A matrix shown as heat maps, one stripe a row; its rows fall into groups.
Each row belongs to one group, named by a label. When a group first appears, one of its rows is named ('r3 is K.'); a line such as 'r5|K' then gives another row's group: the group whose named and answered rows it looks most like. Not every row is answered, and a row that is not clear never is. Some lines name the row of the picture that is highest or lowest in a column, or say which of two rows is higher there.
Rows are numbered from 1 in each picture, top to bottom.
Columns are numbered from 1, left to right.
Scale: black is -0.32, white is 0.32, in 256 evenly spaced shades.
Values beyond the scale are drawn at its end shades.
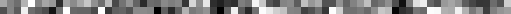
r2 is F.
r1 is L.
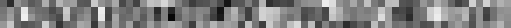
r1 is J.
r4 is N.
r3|F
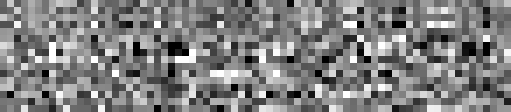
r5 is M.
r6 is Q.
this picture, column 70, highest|6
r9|M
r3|L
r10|F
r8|L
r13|L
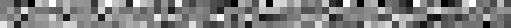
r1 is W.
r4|L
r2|F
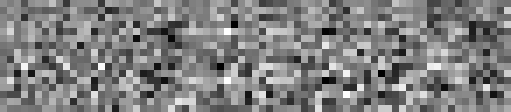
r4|L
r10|F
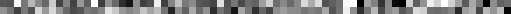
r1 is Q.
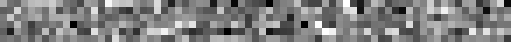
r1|W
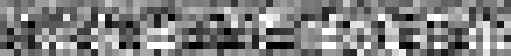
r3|F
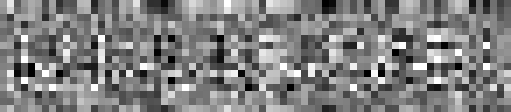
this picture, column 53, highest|3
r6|F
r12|F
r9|F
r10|W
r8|F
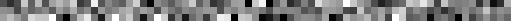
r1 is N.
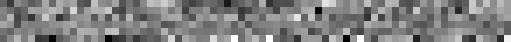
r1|J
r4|L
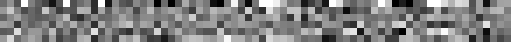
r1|F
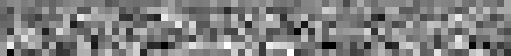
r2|J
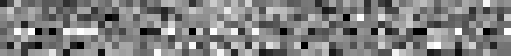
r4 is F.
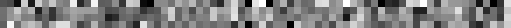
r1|N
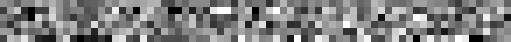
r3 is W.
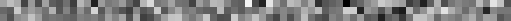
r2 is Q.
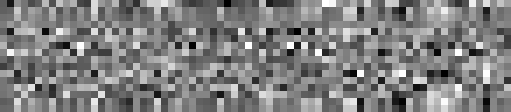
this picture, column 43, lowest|5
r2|Q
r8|M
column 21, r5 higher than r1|Yes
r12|W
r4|F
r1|J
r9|J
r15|Q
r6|W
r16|Q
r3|Q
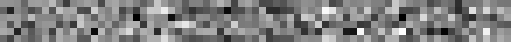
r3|L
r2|J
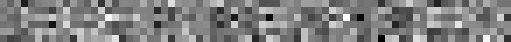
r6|W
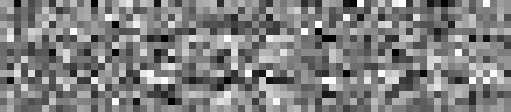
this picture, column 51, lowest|1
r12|J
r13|F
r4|L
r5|M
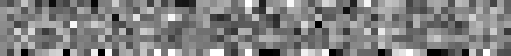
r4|M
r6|F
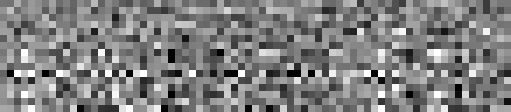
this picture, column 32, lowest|8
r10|M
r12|N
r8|F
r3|L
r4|M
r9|F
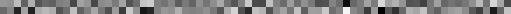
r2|N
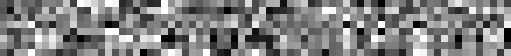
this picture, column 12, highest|1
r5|W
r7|W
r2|J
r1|W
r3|N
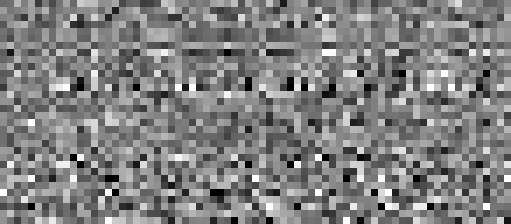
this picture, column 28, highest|13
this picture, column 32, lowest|28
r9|Q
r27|L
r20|J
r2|L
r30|W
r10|N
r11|Q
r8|J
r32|W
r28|L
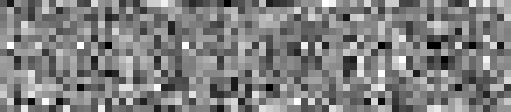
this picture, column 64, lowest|9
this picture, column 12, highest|7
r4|F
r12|L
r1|J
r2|N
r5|F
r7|M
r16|F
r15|N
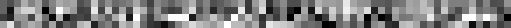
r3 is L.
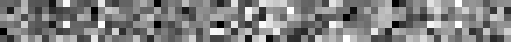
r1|F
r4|F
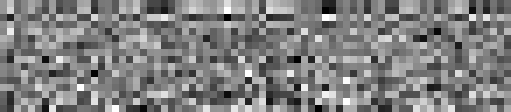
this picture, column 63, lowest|5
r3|J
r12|N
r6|L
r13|M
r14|J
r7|W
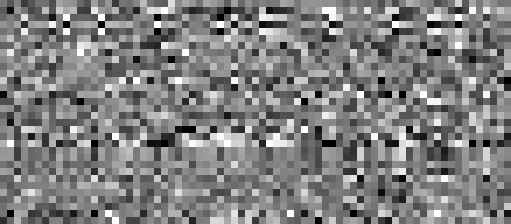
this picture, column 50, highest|13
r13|W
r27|W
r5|F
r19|M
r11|L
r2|J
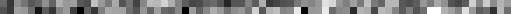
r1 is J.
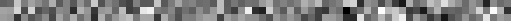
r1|Q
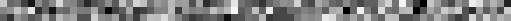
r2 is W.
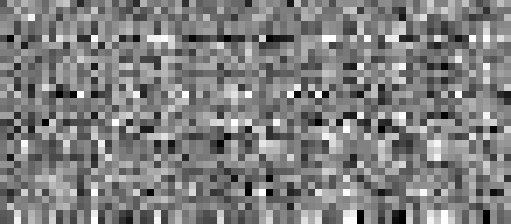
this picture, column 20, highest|14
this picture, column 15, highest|21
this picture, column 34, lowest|26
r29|J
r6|J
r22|F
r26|W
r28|N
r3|L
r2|Q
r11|J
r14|M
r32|Q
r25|J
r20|J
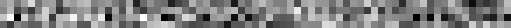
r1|L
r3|L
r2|N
